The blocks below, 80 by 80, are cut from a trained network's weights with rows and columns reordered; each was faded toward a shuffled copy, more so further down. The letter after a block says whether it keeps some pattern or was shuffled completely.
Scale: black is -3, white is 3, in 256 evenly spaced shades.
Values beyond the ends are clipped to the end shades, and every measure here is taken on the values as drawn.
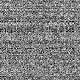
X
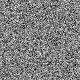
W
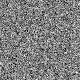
W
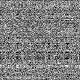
X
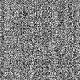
X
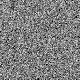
W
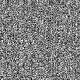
X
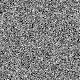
W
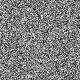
W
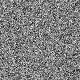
W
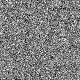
W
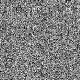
X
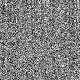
X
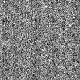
X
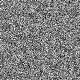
W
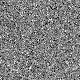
W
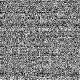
X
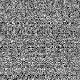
X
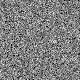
W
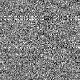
X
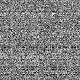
X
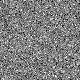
W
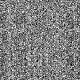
X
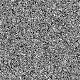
W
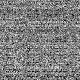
X
